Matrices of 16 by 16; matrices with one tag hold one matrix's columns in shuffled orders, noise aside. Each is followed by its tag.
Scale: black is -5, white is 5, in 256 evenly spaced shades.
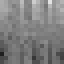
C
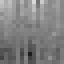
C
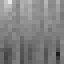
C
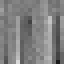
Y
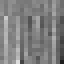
Y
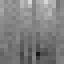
C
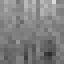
C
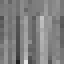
Y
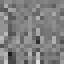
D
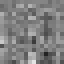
D
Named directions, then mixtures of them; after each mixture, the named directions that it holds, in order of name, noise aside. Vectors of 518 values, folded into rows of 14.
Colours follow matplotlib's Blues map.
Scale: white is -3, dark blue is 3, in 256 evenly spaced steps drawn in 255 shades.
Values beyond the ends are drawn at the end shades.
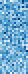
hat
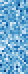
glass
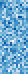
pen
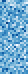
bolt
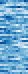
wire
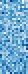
hat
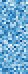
bolt, glass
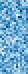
glass, pen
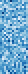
hat, pen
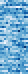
pen, wire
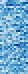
bolt, wire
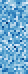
bolt, glass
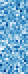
glass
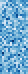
pen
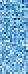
hat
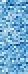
bolt, wire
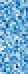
glass, pen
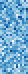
glass, pen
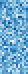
pen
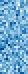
glass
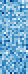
hat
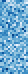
bolt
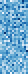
hat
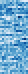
pen, wire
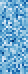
pen
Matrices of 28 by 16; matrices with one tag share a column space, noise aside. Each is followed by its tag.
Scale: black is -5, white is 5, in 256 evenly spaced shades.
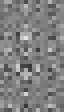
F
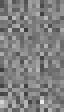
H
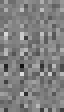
F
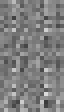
H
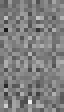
H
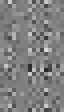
F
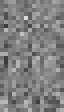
H
